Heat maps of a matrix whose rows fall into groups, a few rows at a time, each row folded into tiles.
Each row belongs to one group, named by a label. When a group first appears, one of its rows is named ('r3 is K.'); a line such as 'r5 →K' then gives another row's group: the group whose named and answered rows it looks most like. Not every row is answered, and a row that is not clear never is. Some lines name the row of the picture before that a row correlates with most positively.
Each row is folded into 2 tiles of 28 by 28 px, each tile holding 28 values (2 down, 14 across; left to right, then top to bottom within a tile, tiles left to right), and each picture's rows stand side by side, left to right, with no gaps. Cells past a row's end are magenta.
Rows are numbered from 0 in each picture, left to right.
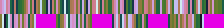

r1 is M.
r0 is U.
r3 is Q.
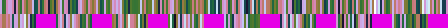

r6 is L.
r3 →U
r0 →Q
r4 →M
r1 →U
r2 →U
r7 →L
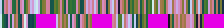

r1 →L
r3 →Q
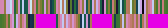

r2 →M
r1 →U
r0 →Q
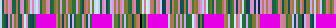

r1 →L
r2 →L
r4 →M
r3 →L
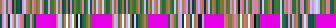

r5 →L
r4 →Q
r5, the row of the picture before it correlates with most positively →0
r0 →U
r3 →Q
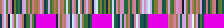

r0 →U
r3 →Q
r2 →L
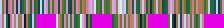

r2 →Q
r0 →M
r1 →L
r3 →U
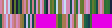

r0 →U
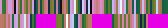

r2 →Q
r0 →Q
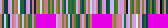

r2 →Q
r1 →L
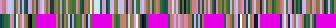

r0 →Q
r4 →Q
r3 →U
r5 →U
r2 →Q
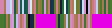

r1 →M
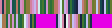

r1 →U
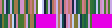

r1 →M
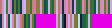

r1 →M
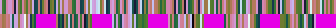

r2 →M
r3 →M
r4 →Q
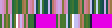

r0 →U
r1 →U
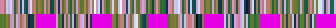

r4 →M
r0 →Q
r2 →Q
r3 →Q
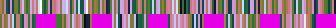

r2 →M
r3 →U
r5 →Q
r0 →L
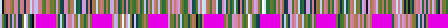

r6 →M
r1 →M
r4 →L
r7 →U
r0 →L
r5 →M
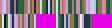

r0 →U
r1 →L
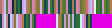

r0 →U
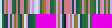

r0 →L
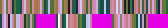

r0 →U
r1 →U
